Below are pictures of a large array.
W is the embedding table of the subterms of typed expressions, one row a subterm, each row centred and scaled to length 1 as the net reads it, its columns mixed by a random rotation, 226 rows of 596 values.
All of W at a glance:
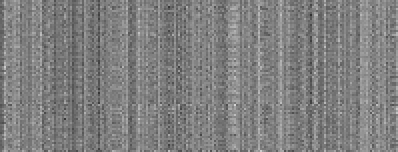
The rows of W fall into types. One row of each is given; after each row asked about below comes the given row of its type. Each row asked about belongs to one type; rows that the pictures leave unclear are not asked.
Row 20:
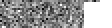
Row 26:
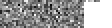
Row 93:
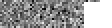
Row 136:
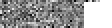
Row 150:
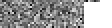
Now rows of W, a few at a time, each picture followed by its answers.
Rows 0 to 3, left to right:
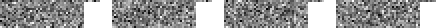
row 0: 150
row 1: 20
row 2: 93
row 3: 20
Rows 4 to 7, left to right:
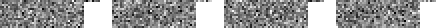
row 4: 150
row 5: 26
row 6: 20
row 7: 93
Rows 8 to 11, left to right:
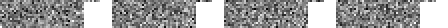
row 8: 93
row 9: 150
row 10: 150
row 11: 26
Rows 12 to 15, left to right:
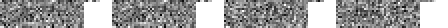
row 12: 136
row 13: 136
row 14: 20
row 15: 136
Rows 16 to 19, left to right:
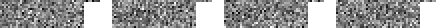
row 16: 150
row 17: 20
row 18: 150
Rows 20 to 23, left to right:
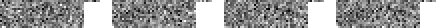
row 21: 93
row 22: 93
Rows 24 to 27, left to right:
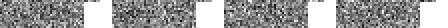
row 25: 93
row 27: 20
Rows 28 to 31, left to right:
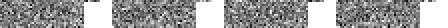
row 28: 150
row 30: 20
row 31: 136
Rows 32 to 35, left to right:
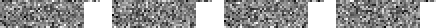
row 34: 150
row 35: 93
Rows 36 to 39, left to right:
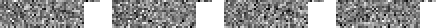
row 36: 93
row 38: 93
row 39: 136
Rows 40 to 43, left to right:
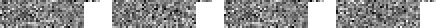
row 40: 136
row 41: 93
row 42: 136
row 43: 26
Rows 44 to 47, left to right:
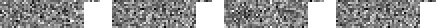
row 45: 150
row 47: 150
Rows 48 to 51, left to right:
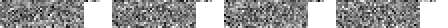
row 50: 20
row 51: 26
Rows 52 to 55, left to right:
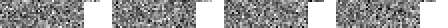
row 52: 26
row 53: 136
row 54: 150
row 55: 93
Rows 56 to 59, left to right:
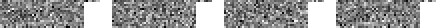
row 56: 136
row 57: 150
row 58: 93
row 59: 136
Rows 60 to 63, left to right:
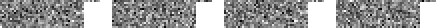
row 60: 93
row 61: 150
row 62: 93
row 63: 93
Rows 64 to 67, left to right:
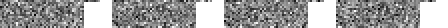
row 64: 150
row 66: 150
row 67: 20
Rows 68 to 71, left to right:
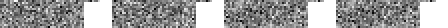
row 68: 93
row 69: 150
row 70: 20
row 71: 20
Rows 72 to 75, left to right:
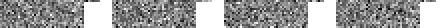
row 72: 150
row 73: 136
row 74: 150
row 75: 93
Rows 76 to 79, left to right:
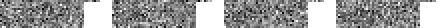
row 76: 20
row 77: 136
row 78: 93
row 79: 20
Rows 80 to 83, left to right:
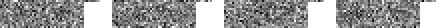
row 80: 93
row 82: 20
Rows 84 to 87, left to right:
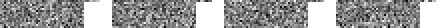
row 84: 136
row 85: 150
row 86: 20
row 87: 136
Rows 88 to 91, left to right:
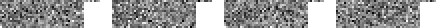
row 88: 93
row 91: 20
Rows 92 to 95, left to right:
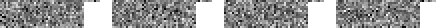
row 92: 20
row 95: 136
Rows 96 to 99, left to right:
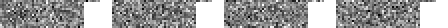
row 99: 20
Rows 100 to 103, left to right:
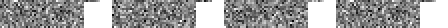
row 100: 93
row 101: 20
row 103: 93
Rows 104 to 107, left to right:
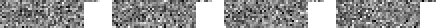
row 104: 136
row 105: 136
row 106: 93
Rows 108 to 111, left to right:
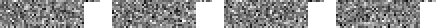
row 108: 93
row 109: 93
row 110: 20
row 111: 136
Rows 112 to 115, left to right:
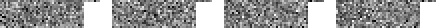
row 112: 20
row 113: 20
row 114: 150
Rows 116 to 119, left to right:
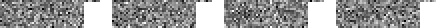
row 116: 150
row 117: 150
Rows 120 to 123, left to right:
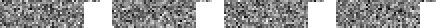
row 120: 26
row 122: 93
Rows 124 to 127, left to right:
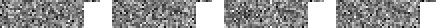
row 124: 20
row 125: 150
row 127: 150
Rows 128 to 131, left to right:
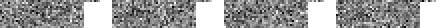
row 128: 20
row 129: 93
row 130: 93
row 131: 136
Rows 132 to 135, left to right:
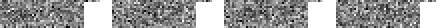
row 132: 136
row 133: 20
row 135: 26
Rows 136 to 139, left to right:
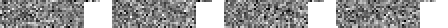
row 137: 150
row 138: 93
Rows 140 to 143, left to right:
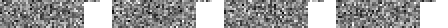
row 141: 26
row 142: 26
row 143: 150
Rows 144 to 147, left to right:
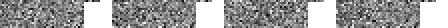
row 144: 150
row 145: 150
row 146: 20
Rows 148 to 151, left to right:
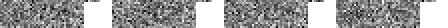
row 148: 93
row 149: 20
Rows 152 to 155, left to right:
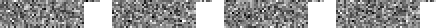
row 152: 93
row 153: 93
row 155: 93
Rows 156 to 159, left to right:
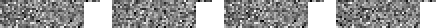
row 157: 150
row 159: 150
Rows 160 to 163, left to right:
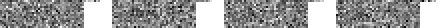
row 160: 26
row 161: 136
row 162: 136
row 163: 136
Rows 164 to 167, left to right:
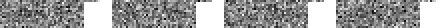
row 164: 136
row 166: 26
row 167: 26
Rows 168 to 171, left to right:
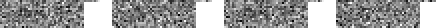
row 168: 136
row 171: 150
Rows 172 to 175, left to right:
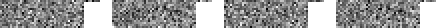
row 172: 150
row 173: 93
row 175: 93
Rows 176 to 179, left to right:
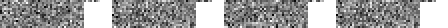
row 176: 26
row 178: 136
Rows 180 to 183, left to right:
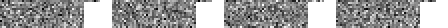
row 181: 93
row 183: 150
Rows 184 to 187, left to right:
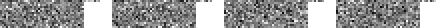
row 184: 26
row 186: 93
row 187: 26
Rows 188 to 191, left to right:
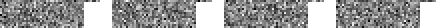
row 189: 93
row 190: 26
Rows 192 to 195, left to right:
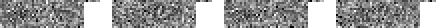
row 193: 20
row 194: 136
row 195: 20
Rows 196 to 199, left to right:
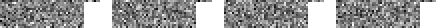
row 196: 150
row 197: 93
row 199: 150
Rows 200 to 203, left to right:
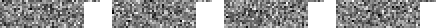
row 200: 26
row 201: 26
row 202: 20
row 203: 20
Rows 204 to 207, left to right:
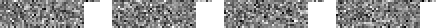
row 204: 93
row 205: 26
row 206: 93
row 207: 136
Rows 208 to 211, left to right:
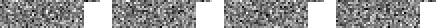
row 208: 20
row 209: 93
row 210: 20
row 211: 150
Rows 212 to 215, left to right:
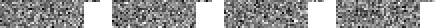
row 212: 150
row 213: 150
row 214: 93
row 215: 136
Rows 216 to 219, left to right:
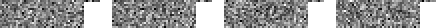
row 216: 150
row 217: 150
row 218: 20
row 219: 93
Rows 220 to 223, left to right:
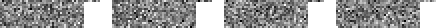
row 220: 26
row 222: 20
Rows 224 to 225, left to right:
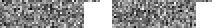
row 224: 26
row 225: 20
